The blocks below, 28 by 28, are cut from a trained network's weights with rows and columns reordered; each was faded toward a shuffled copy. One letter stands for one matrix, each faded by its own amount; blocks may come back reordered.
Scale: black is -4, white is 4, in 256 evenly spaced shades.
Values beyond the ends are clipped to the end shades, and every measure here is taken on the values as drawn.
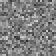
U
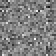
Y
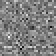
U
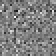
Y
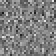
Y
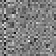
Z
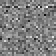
U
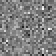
Z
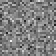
Z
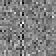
Z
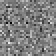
Y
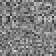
U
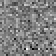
Y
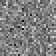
Y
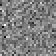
Y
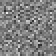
Z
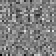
U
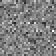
Y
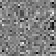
Z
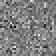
Y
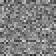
U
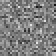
Z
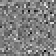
Z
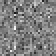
Z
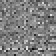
U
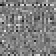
U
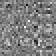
Z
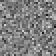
Y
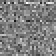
Y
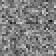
U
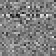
U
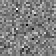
Y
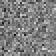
Y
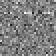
Y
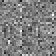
Z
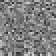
U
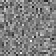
Z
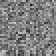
U
